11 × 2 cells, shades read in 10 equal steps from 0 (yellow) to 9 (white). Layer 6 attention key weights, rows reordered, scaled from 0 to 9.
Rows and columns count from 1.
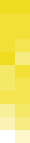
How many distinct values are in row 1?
1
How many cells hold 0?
3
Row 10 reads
6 4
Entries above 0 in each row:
0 2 2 2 1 2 2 2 2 2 2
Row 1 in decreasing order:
0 0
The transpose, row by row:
0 1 1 1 0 3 3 2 5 6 9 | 0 1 1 2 4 1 2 2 3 4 7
